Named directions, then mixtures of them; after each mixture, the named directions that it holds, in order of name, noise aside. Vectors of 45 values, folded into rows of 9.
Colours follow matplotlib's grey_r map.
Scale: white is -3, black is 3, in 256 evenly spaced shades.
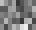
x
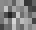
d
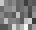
d, x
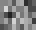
d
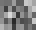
d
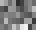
x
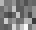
d, x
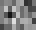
d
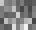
d, x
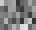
x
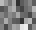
x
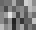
d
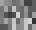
d, x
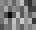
d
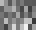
d, x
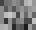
d, x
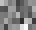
x
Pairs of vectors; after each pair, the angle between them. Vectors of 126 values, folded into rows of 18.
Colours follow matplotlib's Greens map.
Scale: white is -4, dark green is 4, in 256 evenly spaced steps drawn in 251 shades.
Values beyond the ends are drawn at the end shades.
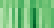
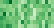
partly opposed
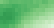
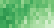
nearly parallel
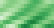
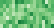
orthogonal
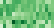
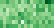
partly opposed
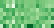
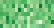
partly opposed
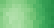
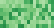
orthogonal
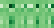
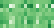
nearly opposite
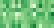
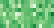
nearly parallel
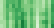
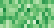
orthogonal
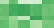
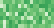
orthogonal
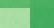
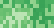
partly aligned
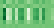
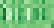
nearly parallel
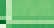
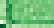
nearly opposite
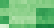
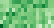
partly opposed
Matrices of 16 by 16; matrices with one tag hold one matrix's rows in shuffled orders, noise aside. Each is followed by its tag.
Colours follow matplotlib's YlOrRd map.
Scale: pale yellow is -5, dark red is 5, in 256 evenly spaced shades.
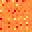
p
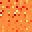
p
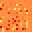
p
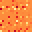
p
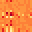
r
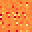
p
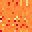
p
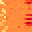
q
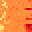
q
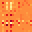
r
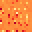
p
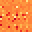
p
